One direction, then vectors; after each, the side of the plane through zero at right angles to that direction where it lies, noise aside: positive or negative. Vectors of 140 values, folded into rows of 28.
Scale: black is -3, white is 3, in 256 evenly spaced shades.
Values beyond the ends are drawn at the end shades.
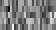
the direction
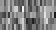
negative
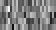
negative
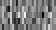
positive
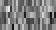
negative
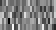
positive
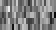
negative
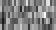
negative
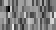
positive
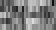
positive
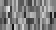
negative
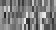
negative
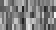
positive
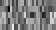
positive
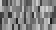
negative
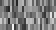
positive
